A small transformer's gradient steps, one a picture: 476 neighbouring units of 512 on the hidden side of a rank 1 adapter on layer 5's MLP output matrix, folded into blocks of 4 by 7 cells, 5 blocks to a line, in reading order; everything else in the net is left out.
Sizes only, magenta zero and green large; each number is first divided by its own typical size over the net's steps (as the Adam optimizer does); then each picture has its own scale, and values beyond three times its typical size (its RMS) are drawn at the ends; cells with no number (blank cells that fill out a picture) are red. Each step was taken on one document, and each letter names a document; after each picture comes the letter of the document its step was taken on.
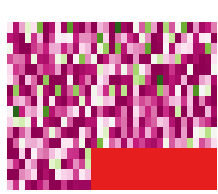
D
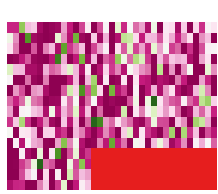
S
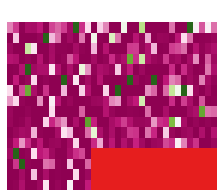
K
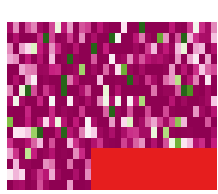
K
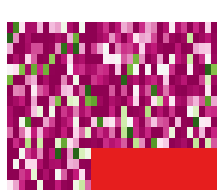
S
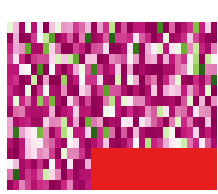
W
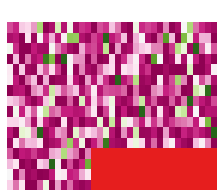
W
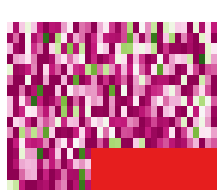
S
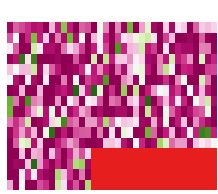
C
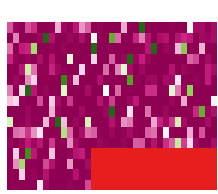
K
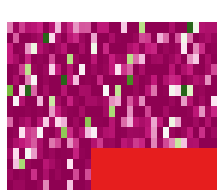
K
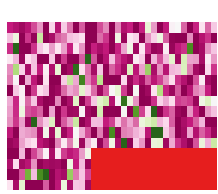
S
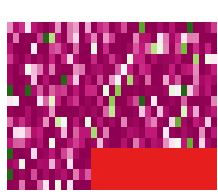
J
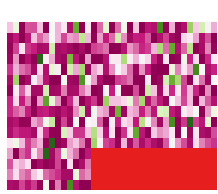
W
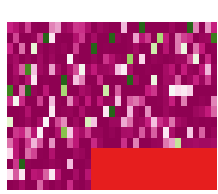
K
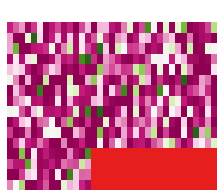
D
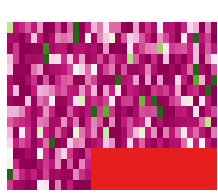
J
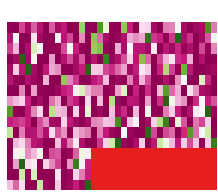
C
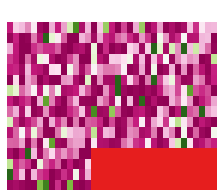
J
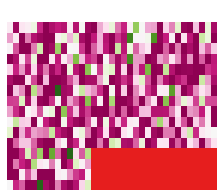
S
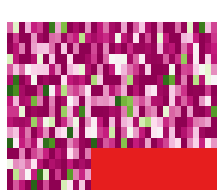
W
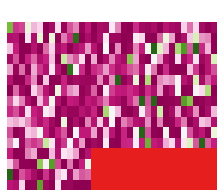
J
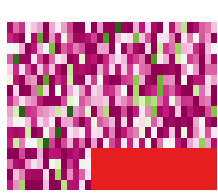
D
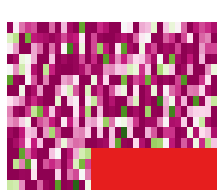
C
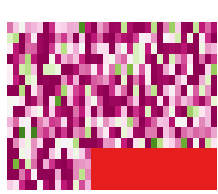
C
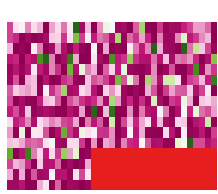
J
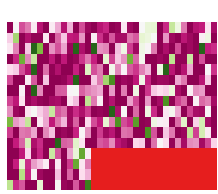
C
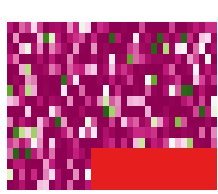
K
